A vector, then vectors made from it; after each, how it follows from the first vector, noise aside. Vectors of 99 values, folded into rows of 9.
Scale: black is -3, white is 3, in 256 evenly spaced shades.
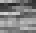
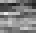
copied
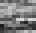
reversed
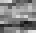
wrapped around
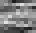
wrapped around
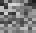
sign-scrambled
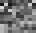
sign-scrambled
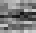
wrapped around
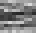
wrapped around
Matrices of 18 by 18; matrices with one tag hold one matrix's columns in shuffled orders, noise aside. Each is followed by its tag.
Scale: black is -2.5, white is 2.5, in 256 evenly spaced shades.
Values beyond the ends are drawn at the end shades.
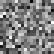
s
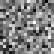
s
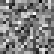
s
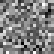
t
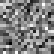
t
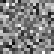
t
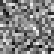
t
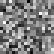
s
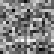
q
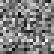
q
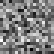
q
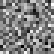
t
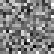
t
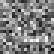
q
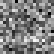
q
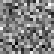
t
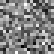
t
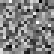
s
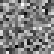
t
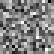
s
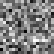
q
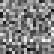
q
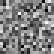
s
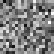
s
